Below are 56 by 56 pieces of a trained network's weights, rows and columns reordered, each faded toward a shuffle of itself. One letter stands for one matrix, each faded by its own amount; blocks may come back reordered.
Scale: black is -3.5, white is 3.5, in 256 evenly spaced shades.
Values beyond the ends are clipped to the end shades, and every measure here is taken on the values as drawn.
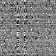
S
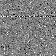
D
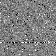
D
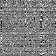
S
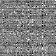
S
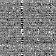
S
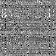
S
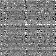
S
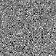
D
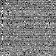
S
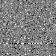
D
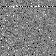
D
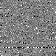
D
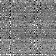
S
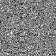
D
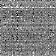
S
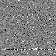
D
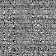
S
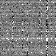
S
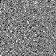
D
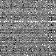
S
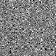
D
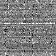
S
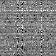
S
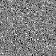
D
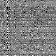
S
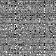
S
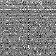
S
